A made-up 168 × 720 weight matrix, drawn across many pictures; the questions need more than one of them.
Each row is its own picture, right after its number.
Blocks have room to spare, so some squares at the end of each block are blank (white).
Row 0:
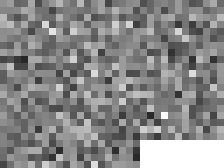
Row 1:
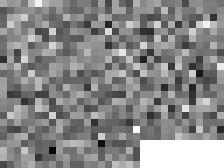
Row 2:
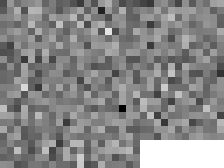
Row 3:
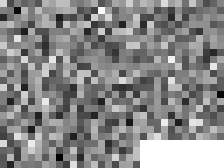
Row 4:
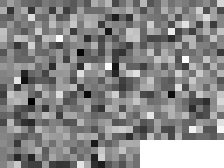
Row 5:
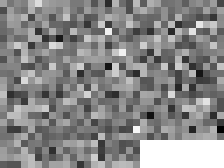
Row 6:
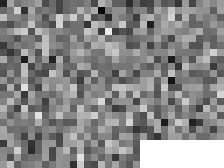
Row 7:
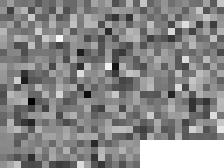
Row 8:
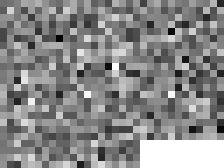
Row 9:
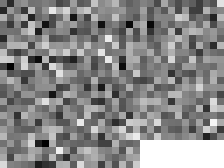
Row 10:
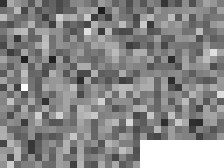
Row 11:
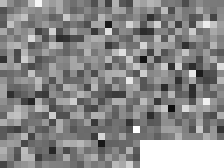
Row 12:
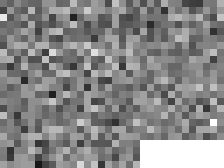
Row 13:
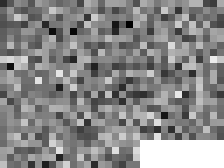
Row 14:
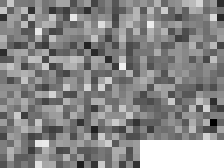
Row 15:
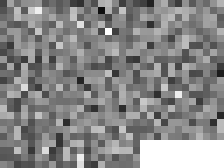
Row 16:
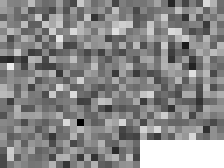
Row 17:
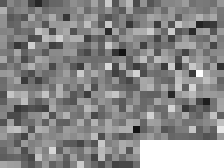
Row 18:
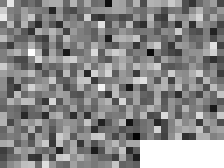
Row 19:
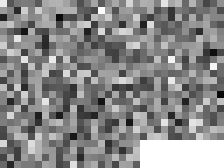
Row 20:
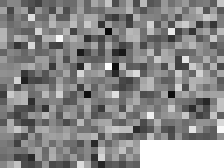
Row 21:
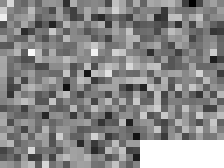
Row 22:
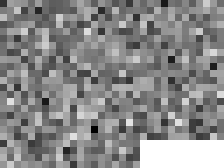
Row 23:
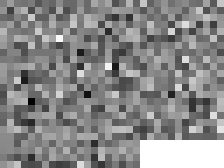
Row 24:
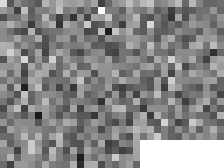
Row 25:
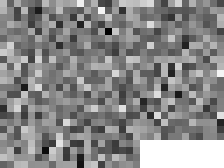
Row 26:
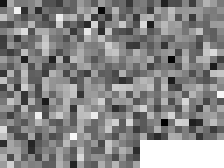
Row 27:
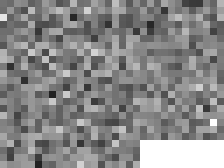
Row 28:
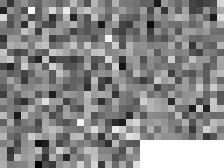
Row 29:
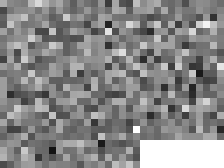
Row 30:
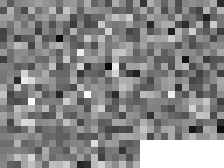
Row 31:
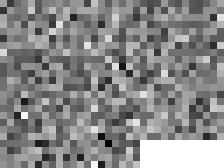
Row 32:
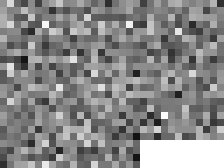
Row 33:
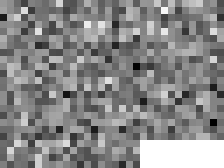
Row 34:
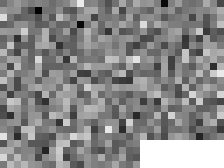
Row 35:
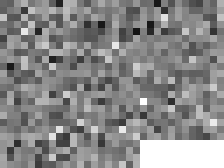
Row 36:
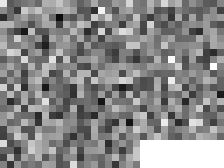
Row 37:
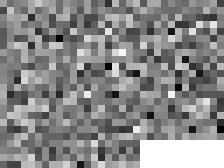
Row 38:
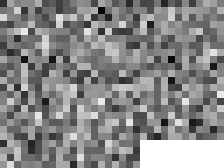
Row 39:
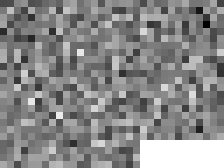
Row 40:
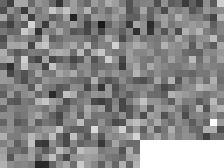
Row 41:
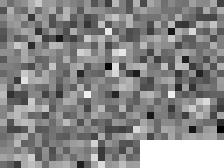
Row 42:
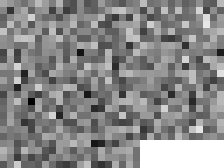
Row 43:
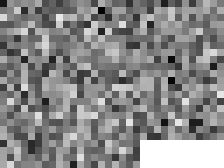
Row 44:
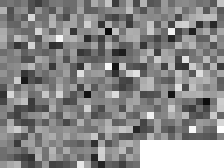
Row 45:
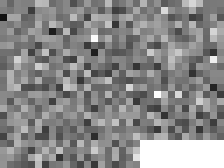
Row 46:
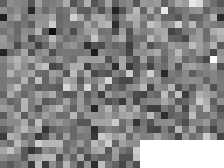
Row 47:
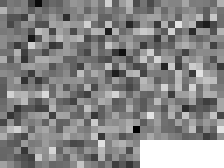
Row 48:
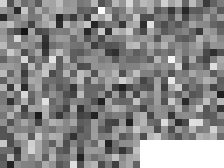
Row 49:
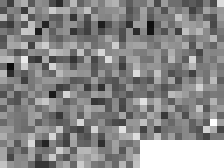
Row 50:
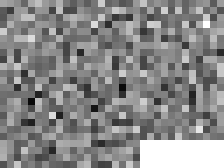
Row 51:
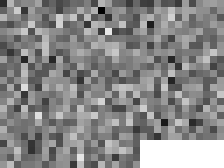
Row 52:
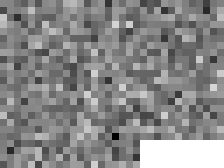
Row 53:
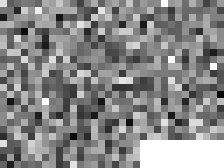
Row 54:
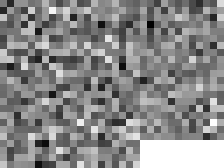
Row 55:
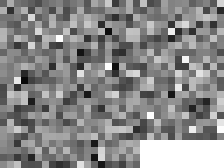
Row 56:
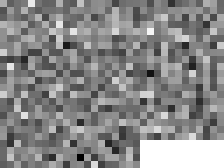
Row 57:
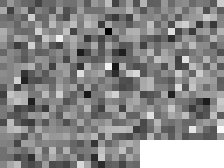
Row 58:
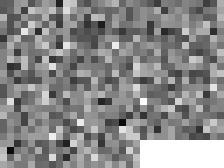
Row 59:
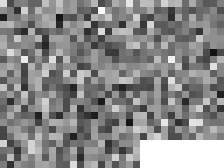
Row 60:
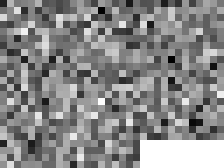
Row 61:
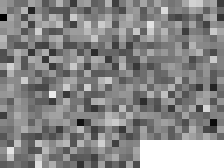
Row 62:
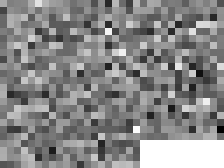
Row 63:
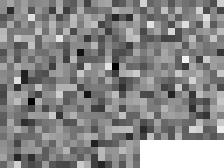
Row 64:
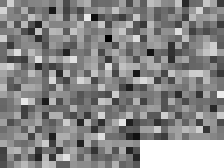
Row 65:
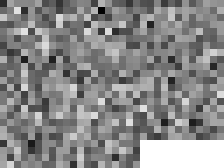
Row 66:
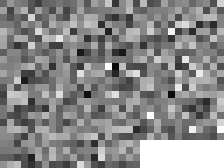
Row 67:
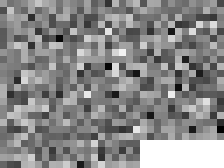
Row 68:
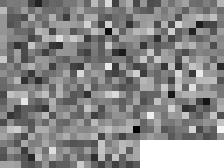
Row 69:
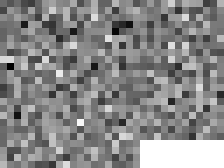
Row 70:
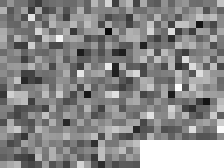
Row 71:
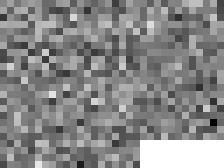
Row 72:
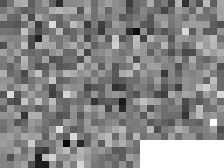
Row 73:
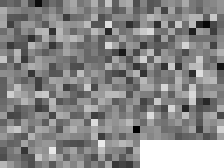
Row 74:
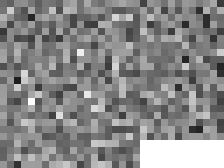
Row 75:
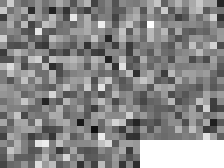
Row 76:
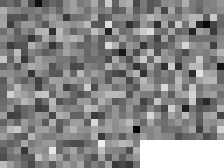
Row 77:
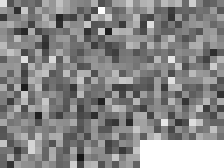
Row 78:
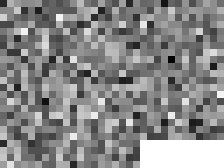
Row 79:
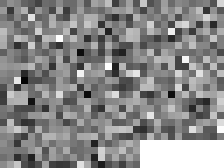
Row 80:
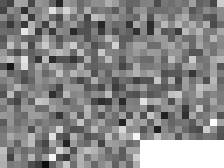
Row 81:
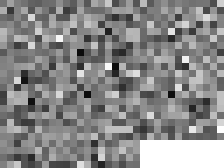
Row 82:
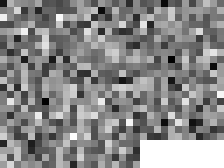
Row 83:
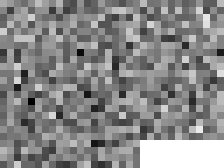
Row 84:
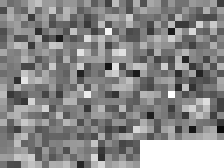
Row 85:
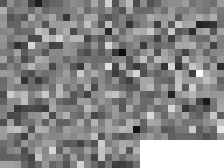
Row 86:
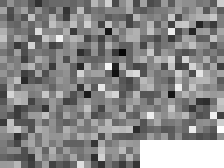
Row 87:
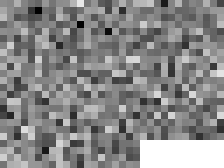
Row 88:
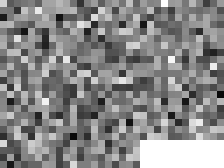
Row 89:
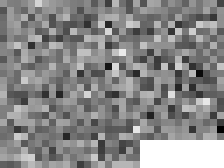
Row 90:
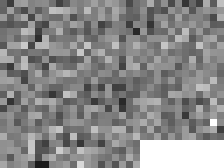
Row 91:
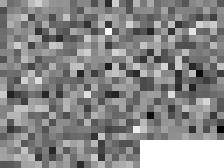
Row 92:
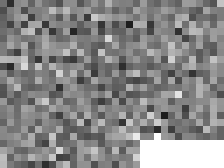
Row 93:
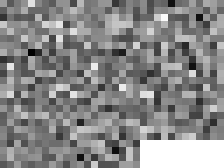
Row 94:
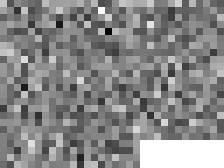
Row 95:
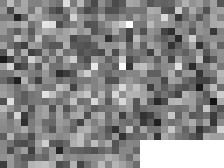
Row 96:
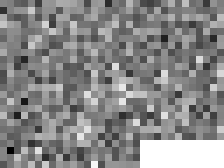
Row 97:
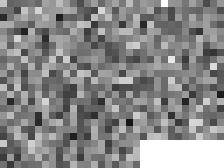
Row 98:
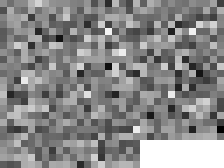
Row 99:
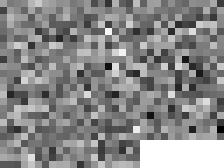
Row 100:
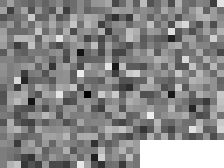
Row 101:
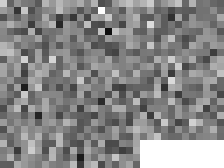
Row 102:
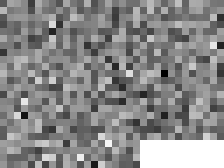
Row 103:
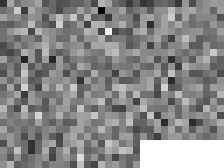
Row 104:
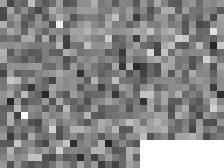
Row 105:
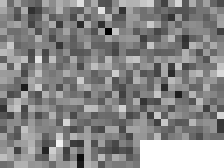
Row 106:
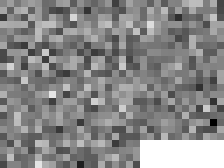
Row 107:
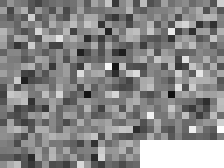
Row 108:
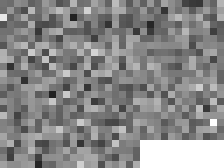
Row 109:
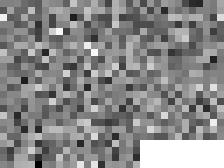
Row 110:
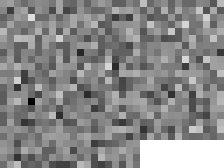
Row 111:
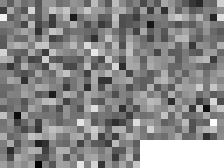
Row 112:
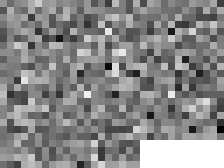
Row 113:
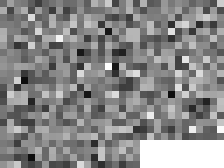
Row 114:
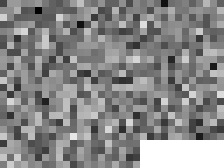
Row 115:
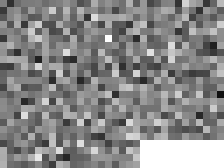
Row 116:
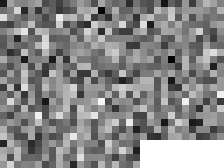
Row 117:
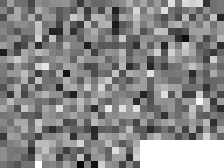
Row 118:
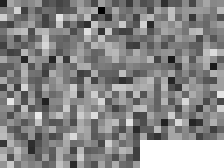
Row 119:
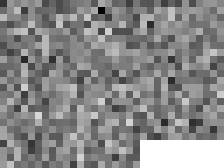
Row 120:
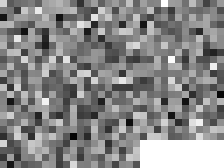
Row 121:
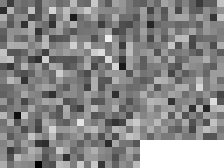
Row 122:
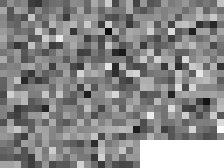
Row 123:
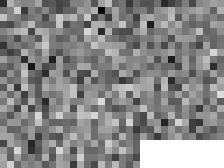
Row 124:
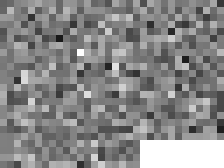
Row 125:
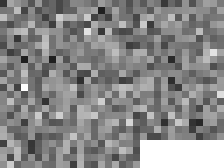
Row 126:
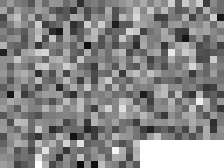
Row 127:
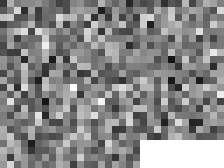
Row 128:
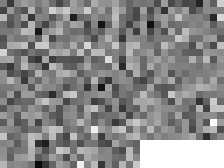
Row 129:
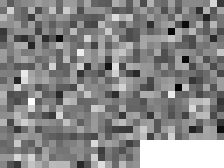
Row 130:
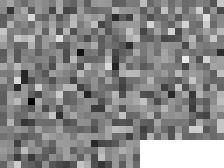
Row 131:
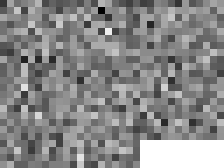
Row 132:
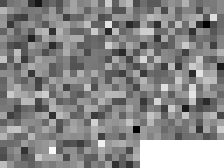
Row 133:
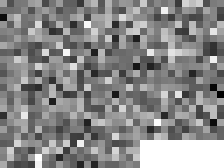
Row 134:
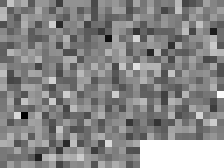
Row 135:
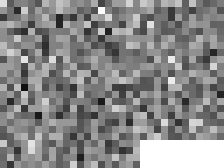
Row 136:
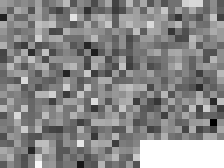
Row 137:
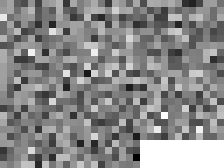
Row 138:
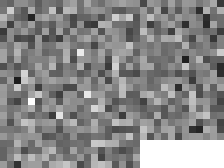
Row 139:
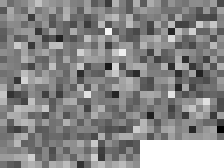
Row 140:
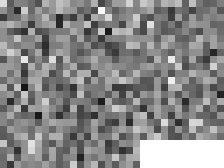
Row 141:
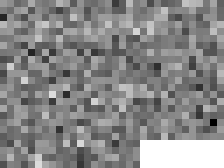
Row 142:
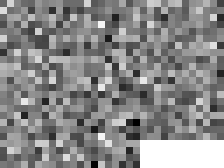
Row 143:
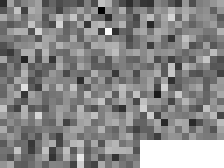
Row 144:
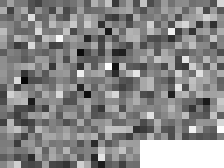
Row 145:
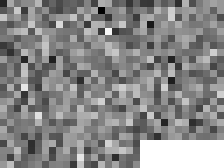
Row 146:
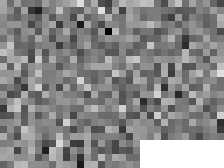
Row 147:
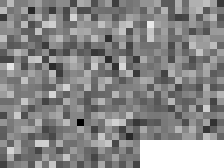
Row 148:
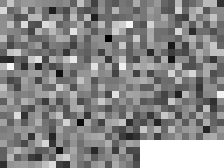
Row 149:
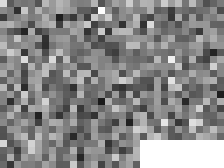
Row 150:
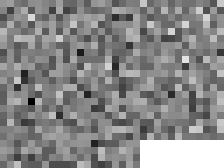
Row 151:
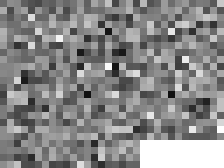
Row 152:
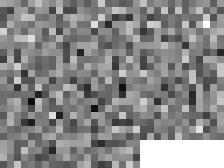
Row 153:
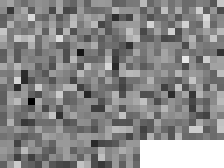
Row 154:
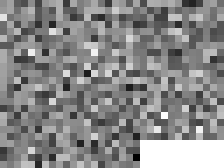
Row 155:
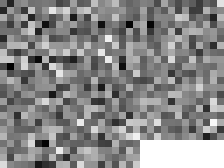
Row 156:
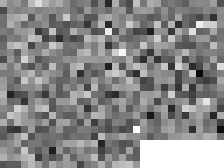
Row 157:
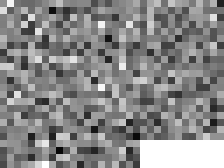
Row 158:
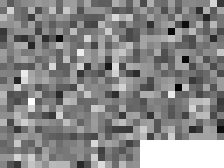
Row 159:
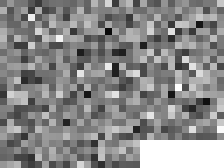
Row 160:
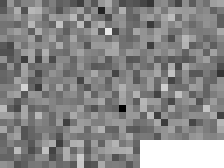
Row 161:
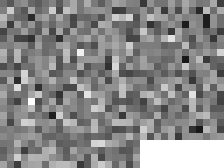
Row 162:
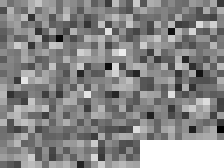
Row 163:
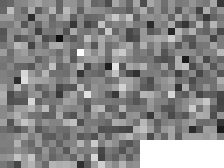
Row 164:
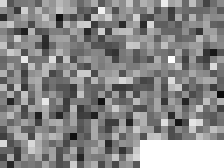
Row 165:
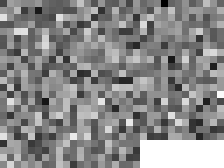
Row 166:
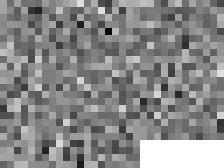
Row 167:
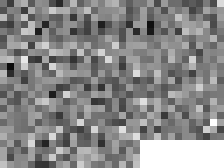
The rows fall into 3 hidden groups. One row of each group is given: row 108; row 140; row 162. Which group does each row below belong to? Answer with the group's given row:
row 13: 108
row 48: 140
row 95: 108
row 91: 162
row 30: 162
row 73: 162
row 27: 108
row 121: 108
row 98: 162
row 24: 140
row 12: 108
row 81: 162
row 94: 140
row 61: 108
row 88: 140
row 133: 108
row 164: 140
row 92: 108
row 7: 162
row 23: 162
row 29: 162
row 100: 162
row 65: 140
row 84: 162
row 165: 140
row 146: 140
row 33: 108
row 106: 108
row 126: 108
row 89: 162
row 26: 140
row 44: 162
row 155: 108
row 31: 108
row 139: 162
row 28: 108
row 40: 108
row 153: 162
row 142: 108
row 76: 162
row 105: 140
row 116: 140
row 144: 162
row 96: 108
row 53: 140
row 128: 108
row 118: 140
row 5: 162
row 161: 162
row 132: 162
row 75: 108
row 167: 108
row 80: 108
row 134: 108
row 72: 108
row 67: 162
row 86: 162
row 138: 162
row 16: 108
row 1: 162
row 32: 108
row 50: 162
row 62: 162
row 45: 108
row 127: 140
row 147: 108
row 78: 140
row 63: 162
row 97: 140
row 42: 162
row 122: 162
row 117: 108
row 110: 162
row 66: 162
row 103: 140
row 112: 162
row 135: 140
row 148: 108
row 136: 108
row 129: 162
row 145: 140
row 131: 140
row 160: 140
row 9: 108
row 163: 162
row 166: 140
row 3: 140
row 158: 162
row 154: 108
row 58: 108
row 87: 140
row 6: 140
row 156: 162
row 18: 108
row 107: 162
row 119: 140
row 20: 162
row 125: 140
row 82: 140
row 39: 162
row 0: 108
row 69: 108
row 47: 162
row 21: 108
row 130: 162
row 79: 162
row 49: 108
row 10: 140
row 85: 162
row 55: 162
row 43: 140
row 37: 162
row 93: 108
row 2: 140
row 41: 162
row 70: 162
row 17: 162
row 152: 162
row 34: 140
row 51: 140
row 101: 140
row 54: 108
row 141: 108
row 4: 162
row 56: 108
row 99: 162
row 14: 108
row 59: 140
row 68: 162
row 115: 108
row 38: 140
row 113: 162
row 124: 162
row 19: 140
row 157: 108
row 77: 140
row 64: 108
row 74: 162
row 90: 108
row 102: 108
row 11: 162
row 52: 108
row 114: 140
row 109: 108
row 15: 140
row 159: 162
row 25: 140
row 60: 140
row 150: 162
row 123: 140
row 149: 140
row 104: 108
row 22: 140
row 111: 108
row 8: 162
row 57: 162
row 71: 108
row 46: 108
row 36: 140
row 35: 108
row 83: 162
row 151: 162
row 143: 140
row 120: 140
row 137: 108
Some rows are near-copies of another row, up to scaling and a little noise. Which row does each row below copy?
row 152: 50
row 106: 71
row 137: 154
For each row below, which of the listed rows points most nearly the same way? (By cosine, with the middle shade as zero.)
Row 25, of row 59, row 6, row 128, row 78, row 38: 59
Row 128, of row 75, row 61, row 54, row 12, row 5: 54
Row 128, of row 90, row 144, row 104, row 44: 90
